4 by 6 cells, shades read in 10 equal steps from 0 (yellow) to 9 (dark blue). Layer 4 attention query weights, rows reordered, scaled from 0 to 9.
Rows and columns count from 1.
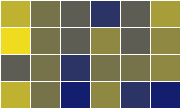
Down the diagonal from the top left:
2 5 8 4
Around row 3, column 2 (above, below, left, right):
5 5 6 8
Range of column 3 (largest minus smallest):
3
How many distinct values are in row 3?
4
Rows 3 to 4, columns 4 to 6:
5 5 4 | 4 8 9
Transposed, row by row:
2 0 6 2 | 5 5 5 5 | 6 6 8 9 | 8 4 5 4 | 6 6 5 8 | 3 4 4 9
